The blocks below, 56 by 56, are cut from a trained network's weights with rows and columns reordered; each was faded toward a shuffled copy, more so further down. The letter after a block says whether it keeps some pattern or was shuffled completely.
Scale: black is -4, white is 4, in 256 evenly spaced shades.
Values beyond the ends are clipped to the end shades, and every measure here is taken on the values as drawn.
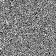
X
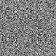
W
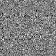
W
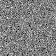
X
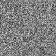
W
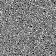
X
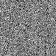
X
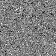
X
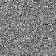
W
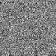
W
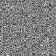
W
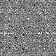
W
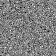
X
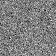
X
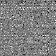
W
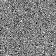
X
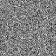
W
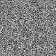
W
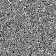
X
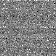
W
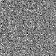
W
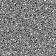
X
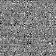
W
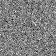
X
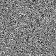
X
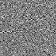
W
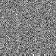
W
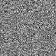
W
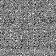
W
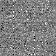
W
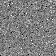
X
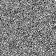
X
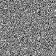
W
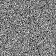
X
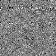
W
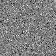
X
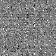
W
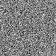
X
